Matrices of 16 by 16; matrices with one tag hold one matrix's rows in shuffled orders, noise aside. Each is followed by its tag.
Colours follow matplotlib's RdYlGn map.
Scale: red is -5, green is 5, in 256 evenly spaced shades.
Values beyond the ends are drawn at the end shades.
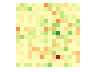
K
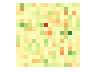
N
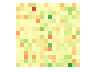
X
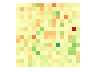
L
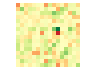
K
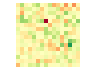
N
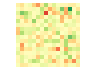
N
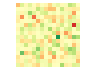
L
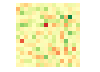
N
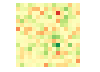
K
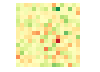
K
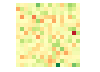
L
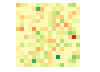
L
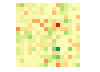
K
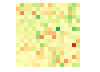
L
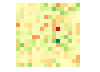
K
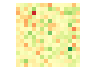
X
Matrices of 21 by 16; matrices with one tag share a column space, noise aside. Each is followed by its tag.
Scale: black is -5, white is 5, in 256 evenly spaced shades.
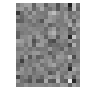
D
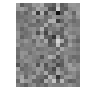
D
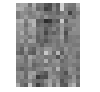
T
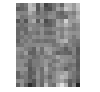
T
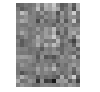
D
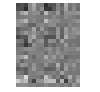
D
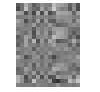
D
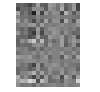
D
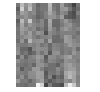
T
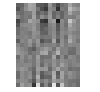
T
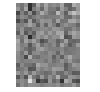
D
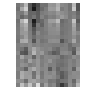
T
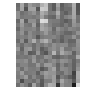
T
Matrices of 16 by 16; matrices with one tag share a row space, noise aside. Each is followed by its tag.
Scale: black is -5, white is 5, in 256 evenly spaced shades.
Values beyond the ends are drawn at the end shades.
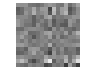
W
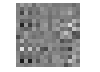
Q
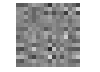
W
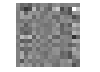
Q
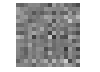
W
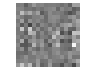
Q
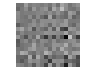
W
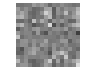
W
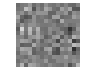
Q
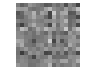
W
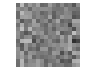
Q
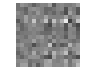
W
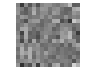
Q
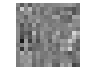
Q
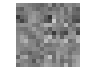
W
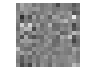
Q
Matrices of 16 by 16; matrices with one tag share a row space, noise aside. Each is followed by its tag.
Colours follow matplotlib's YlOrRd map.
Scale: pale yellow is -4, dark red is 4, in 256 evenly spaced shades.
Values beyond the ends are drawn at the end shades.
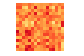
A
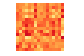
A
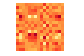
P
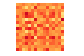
A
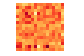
A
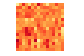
A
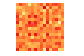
P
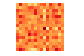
P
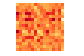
A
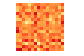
A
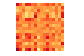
A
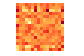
A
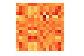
P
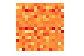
A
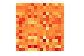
P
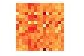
P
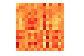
P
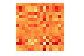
P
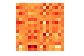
P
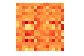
A
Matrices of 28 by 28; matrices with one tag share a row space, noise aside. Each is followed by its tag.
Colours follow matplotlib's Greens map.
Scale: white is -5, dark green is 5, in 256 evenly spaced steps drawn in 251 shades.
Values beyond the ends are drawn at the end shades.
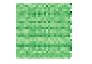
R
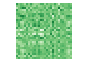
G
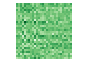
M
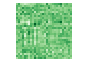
M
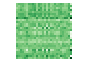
R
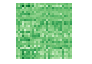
M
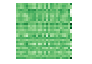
R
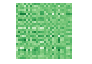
G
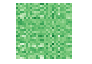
G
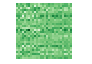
M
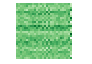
R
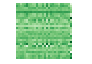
R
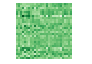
M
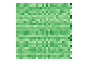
R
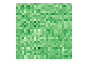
M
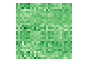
M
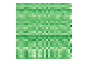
R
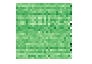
R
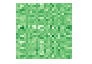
G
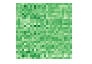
M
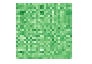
G
